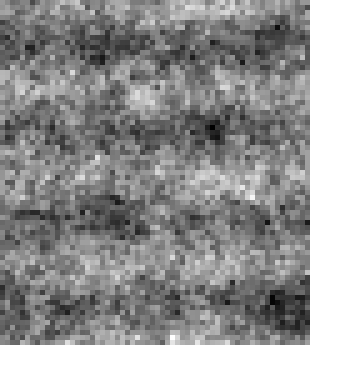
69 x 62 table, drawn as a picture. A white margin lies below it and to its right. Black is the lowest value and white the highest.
Stripes: horizontal, repeating 4 times. Histogram: bell-shaped. Slope: none. Grain: blotchy.
